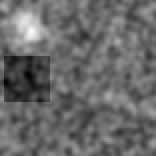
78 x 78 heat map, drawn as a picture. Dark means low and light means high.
In the middle left lies a patch that is lower than the rest. The middle left is the ninth with the lowest average. Neither half mirrors the other. One bump rises in the top left.
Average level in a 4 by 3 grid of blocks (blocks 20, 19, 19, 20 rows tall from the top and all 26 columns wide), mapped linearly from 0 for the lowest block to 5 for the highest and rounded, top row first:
522 / 122 / 023 / 222
